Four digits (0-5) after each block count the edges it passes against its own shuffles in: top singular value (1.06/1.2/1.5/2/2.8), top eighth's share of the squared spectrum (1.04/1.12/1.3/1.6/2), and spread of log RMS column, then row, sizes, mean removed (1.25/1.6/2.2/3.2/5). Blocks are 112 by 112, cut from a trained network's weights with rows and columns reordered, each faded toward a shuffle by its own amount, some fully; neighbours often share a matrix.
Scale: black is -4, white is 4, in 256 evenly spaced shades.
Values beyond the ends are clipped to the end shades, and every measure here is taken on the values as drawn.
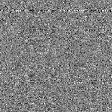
4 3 0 3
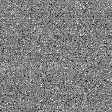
2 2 2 1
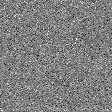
0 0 0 0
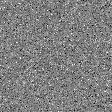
0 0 0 0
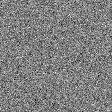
0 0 0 0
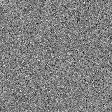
0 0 0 0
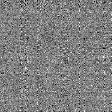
3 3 3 1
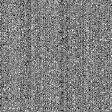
3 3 1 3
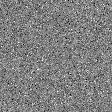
0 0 0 0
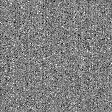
2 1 0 1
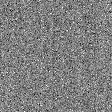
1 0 0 0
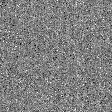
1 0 0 0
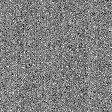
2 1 0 0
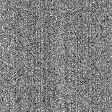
3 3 0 2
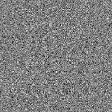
3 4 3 2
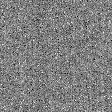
1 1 0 0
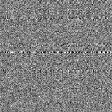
4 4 1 3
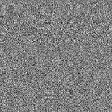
4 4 1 3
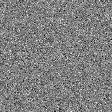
2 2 0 1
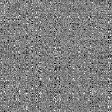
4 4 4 2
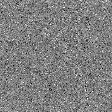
2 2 2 0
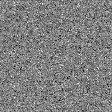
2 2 2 0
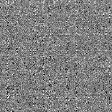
3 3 3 1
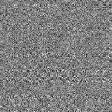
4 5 2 3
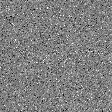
1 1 0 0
